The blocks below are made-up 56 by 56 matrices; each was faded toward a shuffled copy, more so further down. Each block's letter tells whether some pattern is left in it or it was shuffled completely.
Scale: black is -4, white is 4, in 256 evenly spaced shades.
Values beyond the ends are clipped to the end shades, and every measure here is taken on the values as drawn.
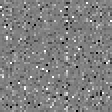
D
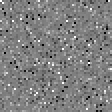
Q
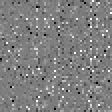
D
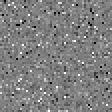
Q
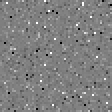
Q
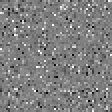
D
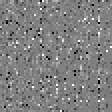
D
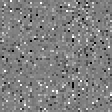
D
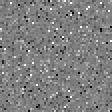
Q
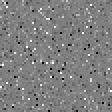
Q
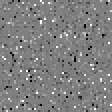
Q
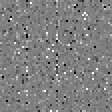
D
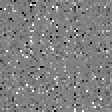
D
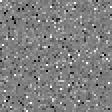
Q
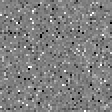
Q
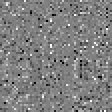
D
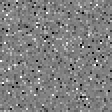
Q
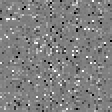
D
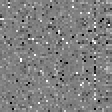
D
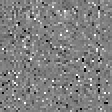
D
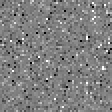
Q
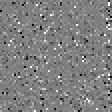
D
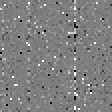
D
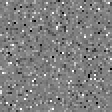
Q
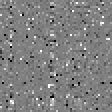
D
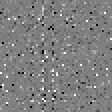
D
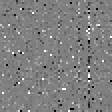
D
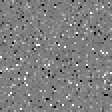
Q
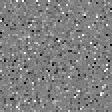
Q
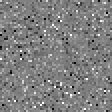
Q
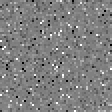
Q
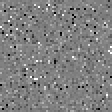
Q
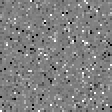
Q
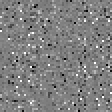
D
